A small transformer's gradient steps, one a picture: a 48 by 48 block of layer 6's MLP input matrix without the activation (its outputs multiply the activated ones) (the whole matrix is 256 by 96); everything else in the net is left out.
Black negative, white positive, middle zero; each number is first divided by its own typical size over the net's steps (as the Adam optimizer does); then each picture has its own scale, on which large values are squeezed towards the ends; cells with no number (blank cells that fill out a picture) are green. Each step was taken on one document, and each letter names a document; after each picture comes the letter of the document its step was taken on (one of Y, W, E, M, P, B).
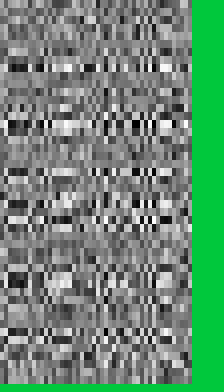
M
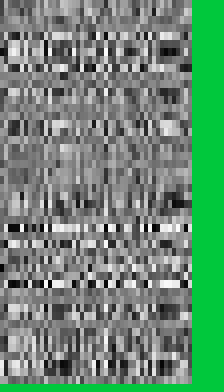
M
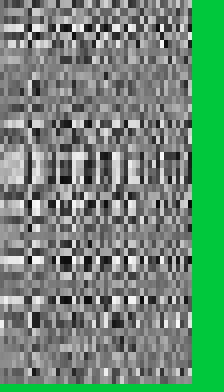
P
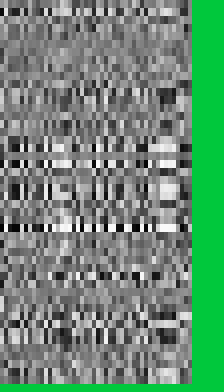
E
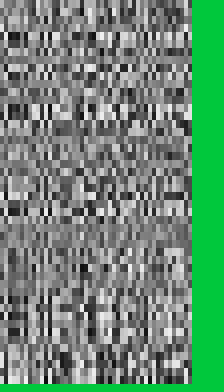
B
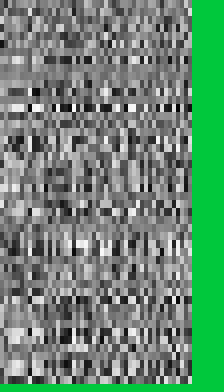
P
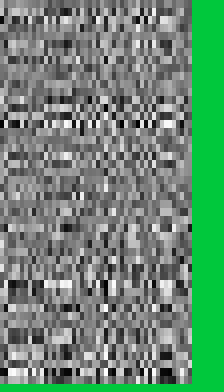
M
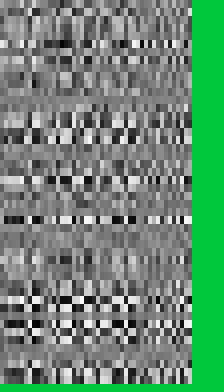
P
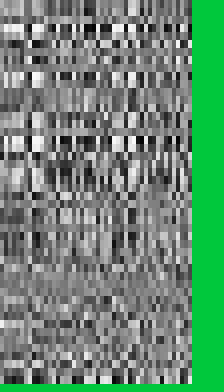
P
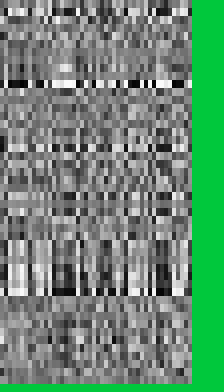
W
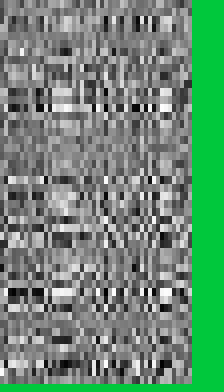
M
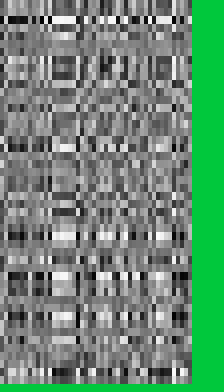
W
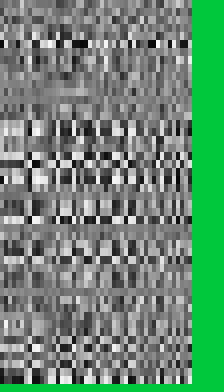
P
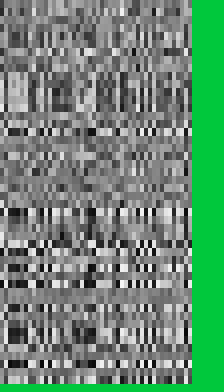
B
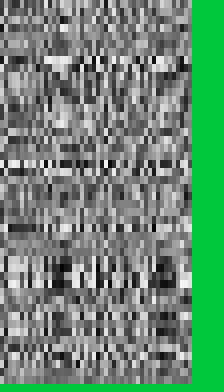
E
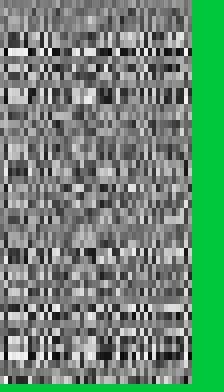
B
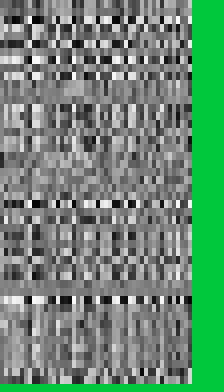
P
